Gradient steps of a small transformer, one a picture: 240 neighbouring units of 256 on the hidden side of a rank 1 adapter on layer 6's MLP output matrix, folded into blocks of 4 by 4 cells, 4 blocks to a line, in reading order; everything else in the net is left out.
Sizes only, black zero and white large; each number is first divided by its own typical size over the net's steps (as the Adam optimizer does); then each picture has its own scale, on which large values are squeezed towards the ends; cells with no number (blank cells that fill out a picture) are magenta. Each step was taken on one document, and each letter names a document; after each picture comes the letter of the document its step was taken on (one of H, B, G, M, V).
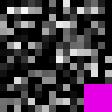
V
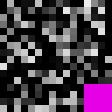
V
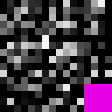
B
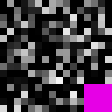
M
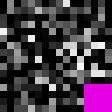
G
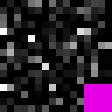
G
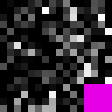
M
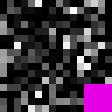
G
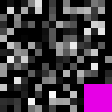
V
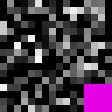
G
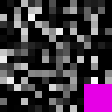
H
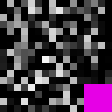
H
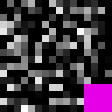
B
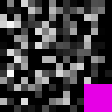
B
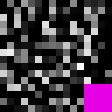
B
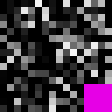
M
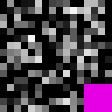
G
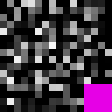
B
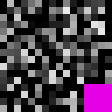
V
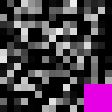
H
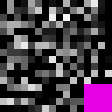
B
